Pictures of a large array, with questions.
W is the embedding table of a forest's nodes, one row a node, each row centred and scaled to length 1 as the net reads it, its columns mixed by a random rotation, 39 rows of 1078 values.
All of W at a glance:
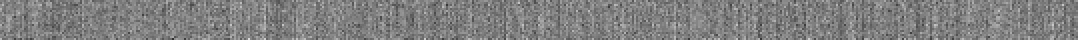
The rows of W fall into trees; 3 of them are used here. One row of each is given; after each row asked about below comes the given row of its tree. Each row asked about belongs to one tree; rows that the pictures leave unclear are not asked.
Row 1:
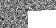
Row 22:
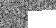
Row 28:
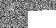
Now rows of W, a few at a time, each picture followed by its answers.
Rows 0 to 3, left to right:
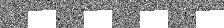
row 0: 28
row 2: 22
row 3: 1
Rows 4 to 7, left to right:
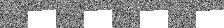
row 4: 22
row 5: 22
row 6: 1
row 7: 22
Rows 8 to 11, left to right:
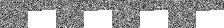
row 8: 22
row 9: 28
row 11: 28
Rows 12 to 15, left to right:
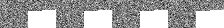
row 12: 22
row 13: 28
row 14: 28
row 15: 22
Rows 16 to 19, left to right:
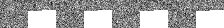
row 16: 28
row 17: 1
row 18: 28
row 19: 1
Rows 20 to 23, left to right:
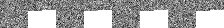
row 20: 28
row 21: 1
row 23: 28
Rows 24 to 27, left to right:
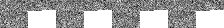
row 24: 28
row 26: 22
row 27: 28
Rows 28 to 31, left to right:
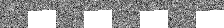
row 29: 22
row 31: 1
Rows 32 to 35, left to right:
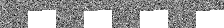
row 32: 22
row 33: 1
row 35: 28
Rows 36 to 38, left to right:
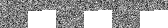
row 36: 22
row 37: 28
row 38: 28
